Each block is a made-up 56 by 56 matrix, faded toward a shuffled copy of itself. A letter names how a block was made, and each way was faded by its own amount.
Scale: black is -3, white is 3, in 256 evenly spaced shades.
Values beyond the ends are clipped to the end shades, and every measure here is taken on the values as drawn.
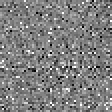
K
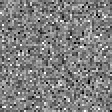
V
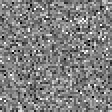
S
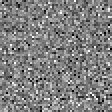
S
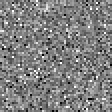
V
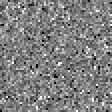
V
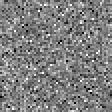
V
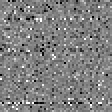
K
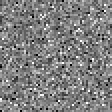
V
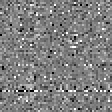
K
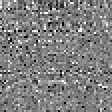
K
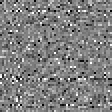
K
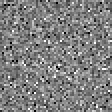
V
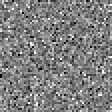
V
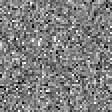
S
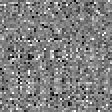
K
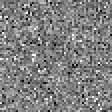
V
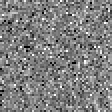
V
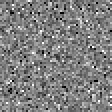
V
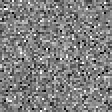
S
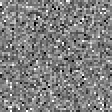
V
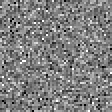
V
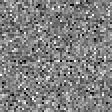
S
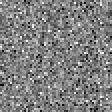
V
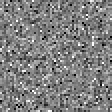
V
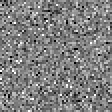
S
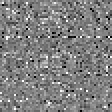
K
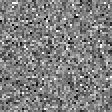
S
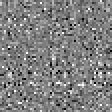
K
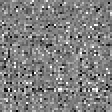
K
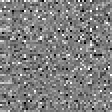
K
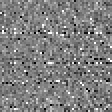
K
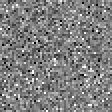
V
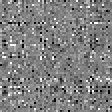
K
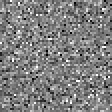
S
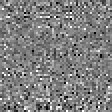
K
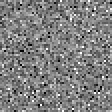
V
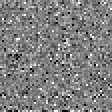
K
